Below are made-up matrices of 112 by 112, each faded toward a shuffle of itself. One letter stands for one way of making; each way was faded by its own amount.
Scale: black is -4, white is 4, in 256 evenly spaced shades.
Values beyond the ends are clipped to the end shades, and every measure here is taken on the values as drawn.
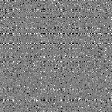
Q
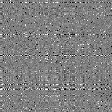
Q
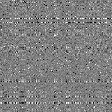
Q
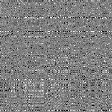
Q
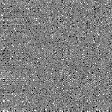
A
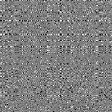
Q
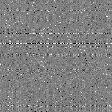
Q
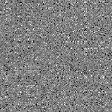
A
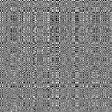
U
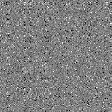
A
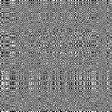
U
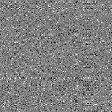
A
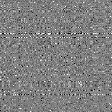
Q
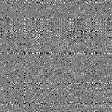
Q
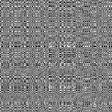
U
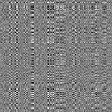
U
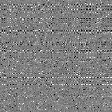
Q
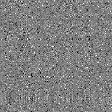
A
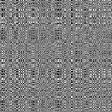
U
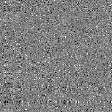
A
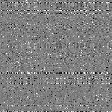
Q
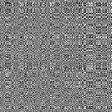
U
